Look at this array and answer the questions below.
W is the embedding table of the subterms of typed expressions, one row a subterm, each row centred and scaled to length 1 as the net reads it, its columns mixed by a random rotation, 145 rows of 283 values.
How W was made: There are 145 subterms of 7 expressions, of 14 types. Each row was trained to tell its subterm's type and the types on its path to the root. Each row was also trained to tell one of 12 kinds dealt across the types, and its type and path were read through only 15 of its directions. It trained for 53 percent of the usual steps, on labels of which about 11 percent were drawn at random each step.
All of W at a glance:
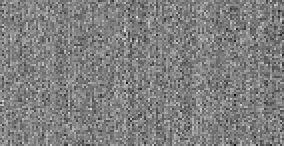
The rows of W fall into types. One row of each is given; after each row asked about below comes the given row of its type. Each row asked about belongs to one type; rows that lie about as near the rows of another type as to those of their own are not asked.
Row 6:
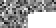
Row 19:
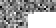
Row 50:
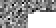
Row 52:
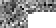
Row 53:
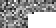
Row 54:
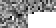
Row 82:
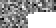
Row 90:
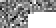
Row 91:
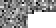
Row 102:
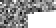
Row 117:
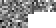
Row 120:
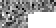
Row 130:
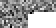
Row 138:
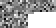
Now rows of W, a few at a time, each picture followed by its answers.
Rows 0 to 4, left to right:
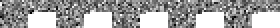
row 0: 52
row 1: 90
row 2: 120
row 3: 138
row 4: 6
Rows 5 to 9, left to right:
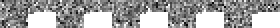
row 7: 52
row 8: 52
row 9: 130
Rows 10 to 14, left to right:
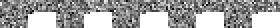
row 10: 130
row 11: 53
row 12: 138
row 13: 52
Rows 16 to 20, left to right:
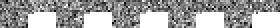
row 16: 53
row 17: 50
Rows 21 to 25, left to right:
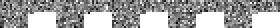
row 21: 19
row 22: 91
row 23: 117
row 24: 6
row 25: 120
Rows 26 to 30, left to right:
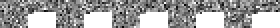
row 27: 138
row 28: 117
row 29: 120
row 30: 52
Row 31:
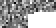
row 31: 120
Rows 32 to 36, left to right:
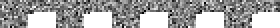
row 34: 130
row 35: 91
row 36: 90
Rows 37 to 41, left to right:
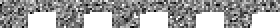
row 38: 130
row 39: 53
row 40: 90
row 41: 90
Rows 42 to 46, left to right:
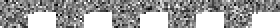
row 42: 53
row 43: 50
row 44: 54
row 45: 50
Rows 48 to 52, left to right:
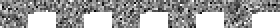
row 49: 102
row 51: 54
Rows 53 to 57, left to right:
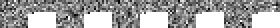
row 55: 53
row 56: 102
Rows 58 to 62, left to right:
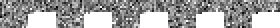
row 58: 50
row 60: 50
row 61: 54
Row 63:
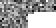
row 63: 117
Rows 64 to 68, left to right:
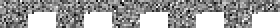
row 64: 91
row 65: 91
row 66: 138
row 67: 50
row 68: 90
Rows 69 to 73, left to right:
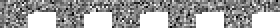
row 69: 82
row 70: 52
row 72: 54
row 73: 52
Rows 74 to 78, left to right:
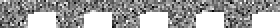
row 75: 6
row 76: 117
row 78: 138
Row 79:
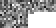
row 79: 19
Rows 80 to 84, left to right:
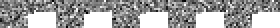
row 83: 19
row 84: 138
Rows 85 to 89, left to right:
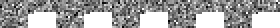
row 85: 90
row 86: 54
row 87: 130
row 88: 138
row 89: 91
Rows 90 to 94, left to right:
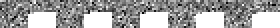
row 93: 82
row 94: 52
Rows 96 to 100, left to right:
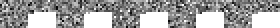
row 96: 138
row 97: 90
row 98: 91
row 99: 54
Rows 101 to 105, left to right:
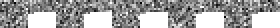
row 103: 120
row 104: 52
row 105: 6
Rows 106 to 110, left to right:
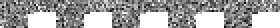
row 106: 120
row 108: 117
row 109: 120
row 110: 102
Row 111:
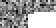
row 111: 130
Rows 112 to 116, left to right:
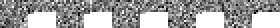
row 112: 117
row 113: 6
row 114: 90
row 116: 130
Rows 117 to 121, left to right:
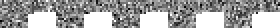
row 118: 130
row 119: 90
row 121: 120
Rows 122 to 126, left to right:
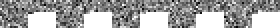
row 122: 130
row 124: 53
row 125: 91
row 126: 6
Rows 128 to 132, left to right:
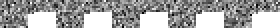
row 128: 120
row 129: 138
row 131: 138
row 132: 117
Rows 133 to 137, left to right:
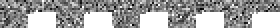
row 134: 90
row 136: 120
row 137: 50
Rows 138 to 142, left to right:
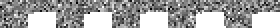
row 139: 102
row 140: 19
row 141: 53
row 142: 52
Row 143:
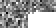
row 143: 50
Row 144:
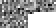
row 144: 130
